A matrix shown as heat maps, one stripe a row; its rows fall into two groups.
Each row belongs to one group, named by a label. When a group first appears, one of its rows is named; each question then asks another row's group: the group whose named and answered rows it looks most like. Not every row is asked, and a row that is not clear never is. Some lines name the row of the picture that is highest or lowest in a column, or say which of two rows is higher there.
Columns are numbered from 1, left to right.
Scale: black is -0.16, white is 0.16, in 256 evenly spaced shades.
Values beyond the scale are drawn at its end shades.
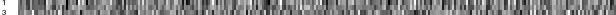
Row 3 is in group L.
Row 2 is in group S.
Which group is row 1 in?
S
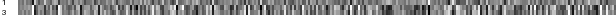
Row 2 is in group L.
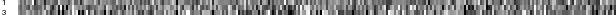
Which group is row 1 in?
L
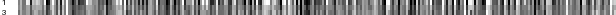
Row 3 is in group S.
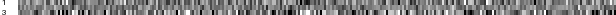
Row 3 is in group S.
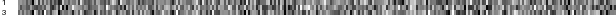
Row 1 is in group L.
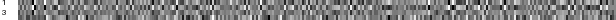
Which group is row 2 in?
L
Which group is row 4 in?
S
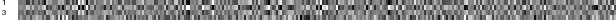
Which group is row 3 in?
S
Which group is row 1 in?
S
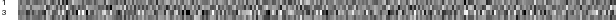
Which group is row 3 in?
S
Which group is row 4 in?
S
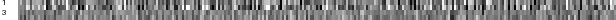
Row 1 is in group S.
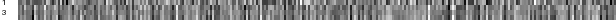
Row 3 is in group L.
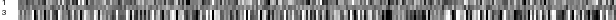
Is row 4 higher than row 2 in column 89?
No
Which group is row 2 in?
S
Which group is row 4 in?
L
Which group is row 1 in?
S
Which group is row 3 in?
L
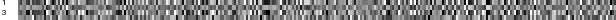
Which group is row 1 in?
S
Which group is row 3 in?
S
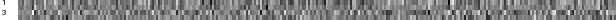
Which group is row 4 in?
S
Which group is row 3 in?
L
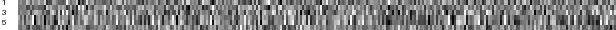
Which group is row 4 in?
L
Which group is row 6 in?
S
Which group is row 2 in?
S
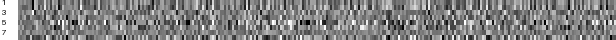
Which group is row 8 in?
S
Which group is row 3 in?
L
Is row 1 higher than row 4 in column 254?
Yes
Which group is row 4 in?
S
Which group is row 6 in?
L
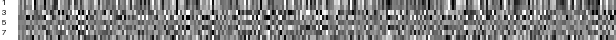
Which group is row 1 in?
L
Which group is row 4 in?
S
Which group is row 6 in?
S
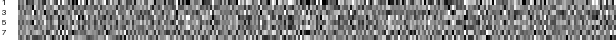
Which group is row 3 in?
L
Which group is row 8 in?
S
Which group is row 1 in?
S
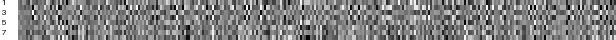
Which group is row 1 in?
S
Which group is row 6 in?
S
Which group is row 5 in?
S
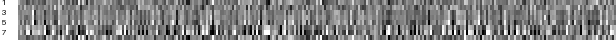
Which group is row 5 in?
L
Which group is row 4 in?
L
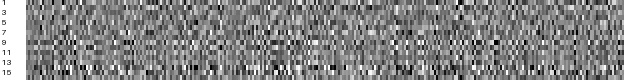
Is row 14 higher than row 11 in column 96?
No
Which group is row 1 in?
L
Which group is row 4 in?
L
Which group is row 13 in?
S
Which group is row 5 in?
S
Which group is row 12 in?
L
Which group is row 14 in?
S
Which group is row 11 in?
S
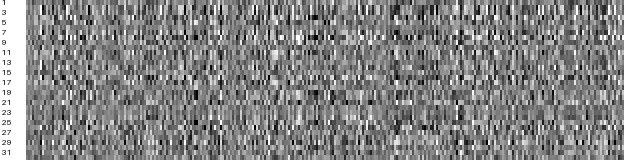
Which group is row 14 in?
L
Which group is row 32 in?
S
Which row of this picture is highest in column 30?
5
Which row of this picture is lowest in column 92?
29
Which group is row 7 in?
L
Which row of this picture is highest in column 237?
8
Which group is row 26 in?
L
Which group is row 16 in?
L
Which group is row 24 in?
L
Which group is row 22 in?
L
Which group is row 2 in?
L
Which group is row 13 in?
L
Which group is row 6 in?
L
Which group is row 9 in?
L
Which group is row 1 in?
L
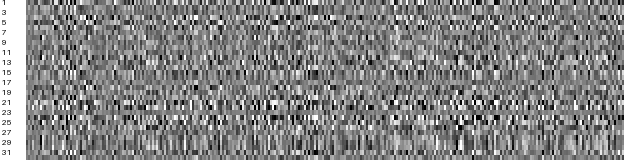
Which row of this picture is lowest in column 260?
22
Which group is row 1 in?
S
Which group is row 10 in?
S
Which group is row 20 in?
S
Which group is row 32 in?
S
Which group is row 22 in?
L
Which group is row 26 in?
L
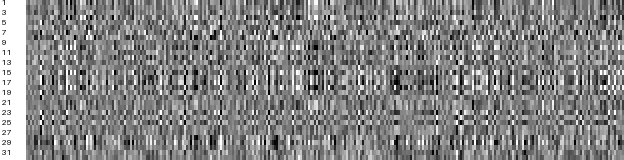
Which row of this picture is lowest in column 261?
12
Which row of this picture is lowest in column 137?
4
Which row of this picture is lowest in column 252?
17
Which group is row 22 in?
S
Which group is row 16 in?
L
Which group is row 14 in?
L
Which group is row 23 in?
L
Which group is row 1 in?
S
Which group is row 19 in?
L
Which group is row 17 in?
L
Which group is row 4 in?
S
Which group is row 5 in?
L
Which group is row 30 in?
S
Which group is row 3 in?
S
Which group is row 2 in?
S
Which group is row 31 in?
L
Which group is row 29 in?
S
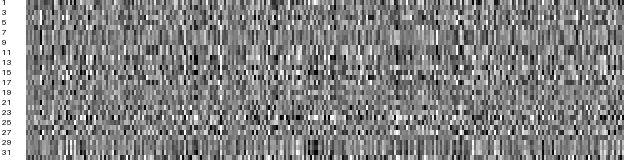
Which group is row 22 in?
L
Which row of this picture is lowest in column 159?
32
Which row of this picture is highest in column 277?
24
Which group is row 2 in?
S
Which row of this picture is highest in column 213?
25
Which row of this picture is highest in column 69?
24
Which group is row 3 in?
L
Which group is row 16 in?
L
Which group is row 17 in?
L
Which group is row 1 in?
S
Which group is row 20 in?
S
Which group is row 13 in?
S
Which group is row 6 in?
S
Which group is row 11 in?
L
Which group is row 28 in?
L
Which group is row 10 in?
L
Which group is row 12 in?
S
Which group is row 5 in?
L
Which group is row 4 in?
L
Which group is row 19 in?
S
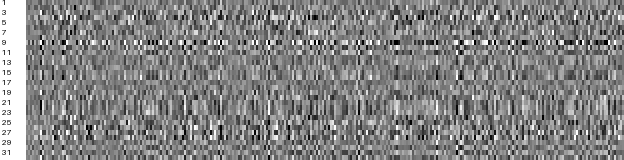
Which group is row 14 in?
S
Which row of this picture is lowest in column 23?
7
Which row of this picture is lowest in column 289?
27
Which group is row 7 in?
S
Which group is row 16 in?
L
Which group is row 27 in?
L
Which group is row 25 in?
L
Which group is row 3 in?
L
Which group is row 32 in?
L
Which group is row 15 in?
L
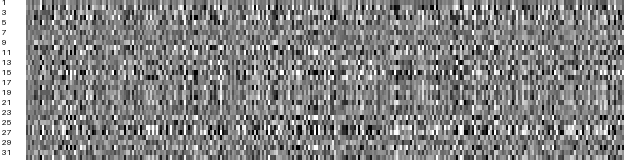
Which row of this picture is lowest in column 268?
27
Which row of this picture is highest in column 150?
4
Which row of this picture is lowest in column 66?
16
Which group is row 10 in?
S
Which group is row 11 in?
S
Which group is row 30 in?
S
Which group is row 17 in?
S
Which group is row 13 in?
L
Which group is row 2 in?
L
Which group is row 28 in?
L
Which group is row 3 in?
S
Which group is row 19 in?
S
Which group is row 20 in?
S
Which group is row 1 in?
L
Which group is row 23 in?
S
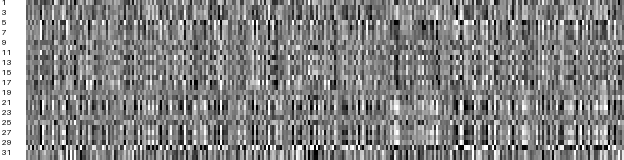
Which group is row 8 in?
L
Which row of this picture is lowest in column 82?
22
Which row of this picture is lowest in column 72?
6
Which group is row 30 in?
L
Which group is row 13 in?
L
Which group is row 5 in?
L
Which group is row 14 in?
S
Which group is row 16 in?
L
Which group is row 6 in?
L
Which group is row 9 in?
S
